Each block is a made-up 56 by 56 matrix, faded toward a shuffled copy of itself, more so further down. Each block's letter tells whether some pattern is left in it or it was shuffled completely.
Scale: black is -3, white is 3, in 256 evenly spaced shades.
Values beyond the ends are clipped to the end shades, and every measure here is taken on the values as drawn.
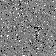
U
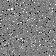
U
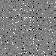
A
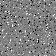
U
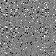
A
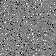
U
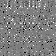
A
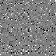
A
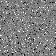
U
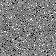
U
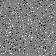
U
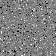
U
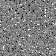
U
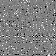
A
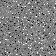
U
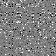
A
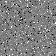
U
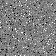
U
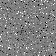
U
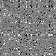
A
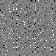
A
